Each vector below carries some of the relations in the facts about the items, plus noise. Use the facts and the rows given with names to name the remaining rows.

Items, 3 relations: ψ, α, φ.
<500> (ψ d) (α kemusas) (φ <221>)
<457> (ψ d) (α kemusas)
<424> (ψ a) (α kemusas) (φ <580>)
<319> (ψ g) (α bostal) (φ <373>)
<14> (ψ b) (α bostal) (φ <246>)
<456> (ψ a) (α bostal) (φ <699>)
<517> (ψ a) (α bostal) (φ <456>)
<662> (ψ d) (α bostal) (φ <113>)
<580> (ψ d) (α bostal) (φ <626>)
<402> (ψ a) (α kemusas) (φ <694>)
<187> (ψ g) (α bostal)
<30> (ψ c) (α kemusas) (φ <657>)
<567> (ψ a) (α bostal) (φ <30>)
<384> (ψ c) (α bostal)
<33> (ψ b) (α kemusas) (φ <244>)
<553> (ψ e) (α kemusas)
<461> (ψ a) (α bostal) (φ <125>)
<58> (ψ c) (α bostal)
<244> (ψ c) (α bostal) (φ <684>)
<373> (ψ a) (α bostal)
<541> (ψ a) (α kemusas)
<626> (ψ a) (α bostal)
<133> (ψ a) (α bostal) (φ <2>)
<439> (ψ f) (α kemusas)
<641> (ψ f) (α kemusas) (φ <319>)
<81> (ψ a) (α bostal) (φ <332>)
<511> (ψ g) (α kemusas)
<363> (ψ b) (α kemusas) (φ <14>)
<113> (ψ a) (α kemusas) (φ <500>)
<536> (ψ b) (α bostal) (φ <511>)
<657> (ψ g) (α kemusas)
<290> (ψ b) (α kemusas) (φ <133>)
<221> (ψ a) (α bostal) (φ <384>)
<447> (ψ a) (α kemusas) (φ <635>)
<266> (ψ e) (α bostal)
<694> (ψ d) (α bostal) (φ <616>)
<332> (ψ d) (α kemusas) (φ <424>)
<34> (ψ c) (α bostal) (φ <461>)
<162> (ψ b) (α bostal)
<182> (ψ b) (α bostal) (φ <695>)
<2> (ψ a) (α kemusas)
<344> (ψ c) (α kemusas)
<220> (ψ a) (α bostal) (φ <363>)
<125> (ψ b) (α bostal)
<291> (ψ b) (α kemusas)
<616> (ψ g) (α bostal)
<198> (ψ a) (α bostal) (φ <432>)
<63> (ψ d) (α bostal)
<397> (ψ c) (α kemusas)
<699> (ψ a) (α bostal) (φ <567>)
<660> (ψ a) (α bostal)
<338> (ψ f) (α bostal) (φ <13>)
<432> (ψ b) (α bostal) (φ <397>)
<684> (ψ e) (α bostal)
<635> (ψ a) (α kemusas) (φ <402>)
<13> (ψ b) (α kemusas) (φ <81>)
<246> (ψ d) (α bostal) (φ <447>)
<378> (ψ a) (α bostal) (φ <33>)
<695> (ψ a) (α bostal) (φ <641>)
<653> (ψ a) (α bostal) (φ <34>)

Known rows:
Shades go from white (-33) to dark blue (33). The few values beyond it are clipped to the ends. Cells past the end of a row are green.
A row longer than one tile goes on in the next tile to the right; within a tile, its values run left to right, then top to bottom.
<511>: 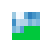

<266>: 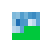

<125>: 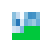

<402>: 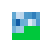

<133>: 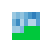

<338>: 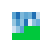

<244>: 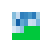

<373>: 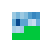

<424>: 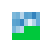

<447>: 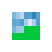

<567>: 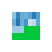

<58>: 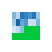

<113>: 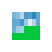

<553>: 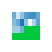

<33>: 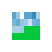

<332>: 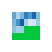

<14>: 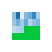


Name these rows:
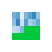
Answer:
<432>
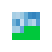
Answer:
<461>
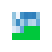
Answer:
<34>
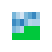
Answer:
<657>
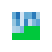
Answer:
<182>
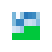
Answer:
<397>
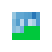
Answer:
<198>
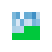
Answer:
<363>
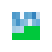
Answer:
<13>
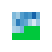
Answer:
<63>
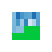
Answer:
<517>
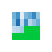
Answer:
<162>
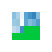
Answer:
<536>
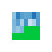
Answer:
<378>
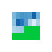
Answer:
<580>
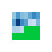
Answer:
<626>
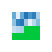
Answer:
<30>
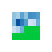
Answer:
<684>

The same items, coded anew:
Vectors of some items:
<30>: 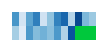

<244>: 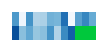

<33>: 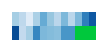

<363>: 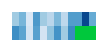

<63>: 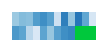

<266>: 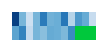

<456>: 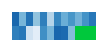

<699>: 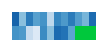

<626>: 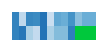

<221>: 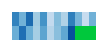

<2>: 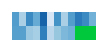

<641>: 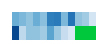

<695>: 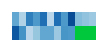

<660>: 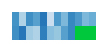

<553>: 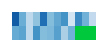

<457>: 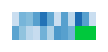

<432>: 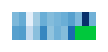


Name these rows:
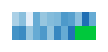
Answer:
<125>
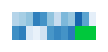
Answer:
<246>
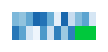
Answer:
<580>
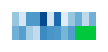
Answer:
<635>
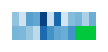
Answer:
<402>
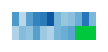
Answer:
<511>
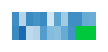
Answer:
<220>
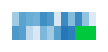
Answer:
<662>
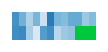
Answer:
<338>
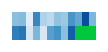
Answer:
<14>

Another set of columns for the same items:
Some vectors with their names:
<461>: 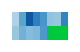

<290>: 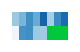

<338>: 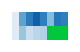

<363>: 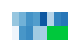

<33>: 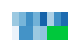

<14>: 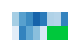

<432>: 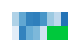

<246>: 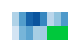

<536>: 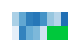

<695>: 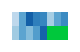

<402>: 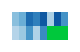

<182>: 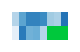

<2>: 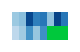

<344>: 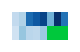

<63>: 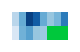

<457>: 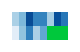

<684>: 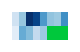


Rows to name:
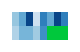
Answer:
<424>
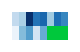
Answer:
<553>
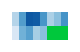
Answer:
<694>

